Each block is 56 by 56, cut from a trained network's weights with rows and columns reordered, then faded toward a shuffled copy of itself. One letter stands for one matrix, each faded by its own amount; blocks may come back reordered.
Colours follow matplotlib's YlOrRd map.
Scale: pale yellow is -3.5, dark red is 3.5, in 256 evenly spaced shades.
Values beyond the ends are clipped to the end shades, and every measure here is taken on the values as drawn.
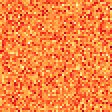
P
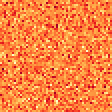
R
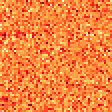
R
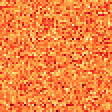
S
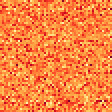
S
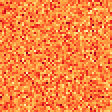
R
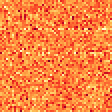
S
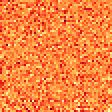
S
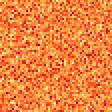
P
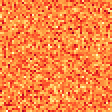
P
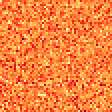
R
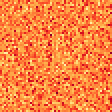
P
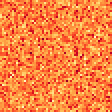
P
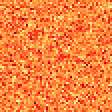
R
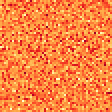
R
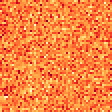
P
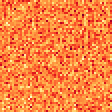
P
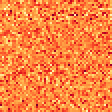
S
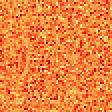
P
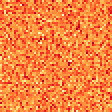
P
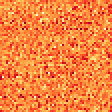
S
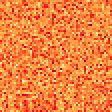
P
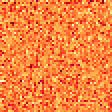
S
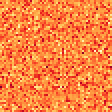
S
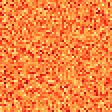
P
